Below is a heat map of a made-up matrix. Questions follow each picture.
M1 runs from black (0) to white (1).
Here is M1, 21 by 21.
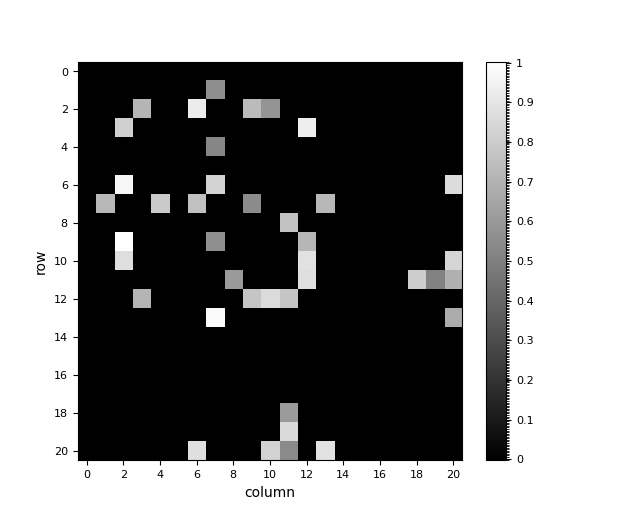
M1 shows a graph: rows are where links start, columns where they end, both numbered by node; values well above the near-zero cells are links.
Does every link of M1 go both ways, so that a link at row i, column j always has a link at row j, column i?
yes
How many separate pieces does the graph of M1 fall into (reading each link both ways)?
7
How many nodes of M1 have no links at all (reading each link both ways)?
6
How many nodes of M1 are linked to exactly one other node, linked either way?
5
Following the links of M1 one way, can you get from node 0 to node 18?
no
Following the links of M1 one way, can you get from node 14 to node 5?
no
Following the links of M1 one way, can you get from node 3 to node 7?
yes
